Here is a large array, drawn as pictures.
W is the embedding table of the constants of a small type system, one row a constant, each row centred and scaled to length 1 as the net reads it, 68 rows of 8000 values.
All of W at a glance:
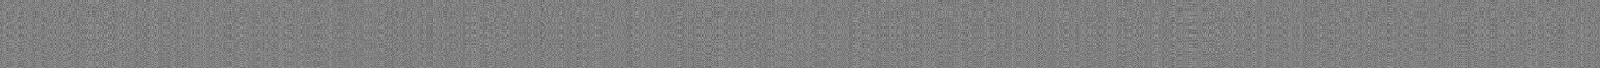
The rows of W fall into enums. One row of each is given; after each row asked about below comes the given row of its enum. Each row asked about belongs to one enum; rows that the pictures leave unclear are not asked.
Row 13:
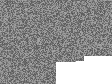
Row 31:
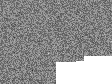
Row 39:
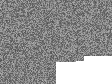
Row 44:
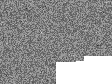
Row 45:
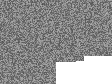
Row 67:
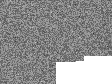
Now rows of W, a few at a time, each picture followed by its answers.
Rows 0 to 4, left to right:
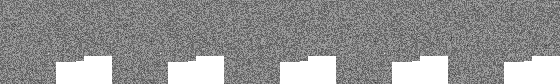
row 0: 31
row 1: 31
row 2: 13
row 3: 31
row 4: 44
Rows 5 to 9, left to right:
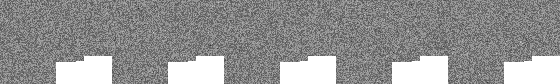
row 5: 45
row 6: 44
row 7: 39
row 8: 67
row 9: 31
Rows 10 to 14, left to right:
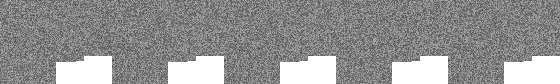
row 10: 67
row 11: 39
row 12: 39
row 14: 39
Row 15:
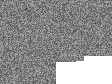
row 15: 44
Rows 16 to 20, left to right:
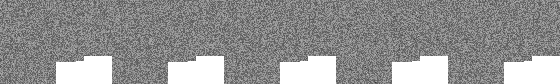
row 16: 39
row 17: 13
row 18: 45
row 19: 31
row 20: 45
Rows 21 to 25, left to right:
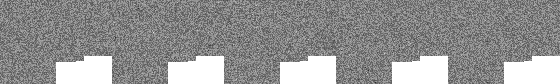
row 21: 45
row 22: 44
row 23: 67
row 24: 31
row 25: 31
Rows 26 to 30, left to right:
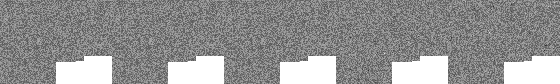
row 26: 13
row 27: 13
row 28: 13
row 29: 31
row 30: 44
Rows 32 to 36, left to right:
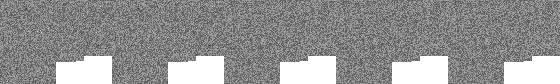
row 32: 44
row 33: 44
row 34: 13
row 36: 13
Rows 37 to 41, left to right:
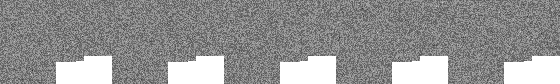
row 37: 31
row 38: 31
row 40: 44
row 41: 67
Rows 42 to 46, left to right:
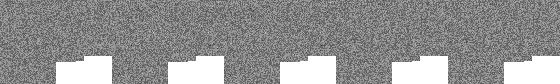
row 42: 13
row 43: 44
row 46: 45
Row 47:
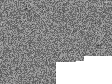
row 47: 44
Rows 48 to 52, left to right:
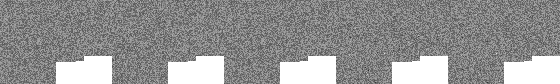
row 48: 13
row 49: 39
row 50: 13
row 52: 31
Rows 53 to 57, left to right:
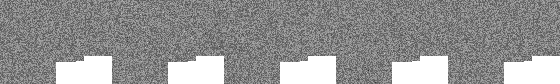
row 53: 45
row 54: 67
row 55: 39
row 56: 31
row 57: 45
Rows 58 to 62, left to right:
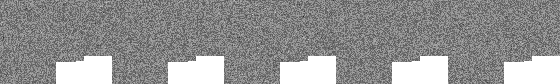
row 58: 44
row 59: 45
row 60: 67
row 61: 13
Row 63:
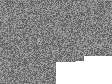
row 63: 13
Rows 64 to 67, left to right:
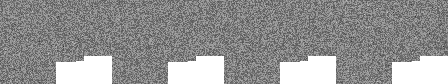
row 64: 31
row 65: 13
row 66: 45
